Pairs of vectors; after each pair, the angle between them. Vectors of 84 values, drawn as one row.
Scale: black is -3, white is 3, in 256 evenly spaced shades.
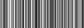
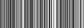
partly opposed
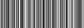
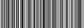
nearly parallel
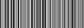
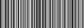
nearly parallel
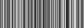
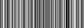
nearly parallel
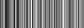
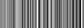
orthogonal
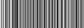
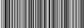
partly aligned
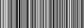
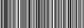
nearly opposite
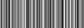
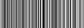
partly opposed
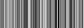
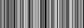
nearly opposite
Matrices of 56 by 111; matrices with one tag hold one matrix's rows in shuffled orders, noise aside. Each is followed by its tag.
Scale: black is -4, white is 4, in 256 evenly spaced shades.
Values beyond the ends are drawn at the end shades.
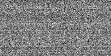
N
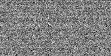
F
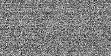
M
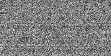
F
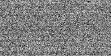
N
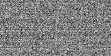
M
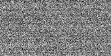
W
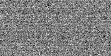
F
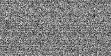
M
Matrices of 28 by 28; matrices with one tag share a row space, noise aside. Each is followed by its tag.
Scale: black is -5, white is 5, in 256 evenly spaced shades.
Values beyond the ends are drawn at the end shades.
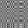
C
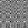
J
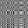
C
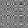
C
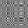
C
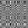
J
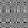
J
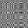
C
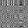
C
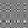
J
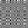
J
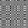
J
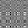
J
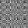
J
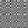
J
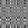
J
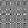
J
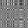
C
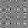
J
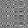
C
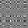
J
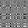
J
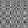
J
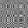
C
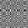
J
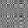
C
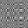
C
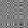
C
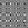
J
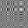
C
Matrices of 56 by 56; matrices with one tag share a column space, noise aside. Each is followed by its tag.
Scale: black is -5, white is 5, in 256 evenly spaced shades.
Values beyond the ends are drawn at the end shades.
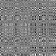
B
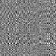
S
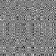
B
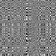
B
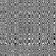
S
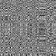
B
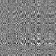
S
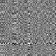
S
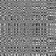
B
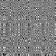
B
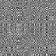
B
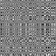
B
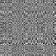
S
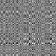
S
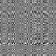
S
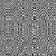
B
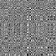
B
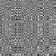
B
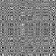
B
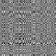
S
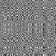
B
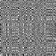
B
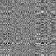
S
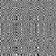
B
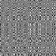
B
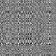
S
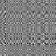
S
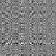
S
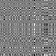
B
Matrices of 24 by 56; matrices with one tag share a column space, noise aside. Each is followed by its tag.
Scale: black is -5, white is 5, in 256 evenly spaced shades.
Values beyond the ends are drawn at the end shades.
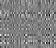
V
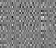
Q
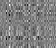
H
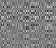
Q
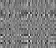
V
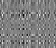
V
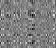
V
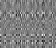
V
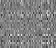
V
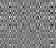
Q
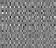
Q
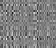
H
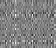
V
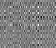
Q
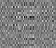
Q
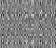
V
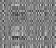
H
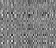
V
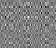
Q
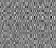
Q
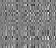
H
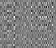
Q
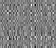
H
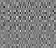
Q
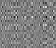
Q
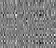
V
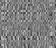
H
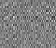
Q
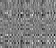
V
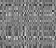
H
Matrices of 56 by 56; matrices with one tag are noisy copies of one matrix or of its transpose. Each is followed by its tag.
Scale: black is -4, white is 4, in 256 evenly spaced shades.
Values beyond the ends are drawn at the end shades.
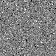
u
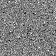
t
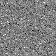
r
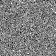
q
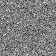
r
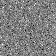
r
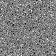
t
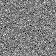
r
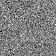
u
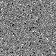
t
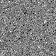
t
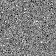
u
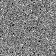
t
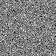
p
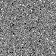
t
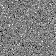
u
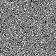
u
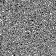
q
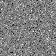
t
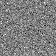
r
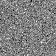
u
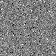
t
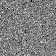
u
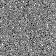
r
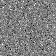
r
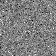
q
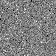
u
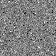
t
